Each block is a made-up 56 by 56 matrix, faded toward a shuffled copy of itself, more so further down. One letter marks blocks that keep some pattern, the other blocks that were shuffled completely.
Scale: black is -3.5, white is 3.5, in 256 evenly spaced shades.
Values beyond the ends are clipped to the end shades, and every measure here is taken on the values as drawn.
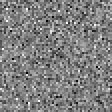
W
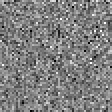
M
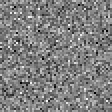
W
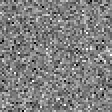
W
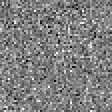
M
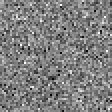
W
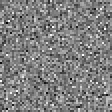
W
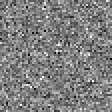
M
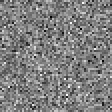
W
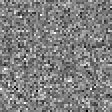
M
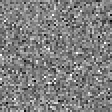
W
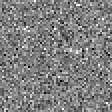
M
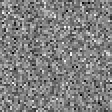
W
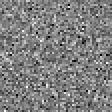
W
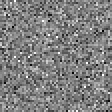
M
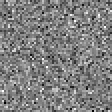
M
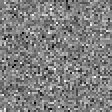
M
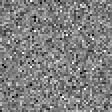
W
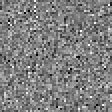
M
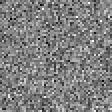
M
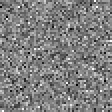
W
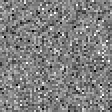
M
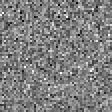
M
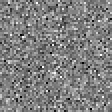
M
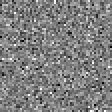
M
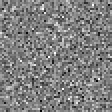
M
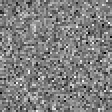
W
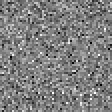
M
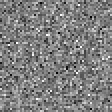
W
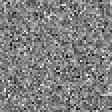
W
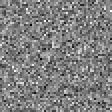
W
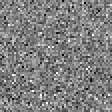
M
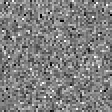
W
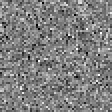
M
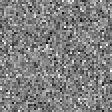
W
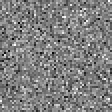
W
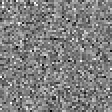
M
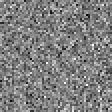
W
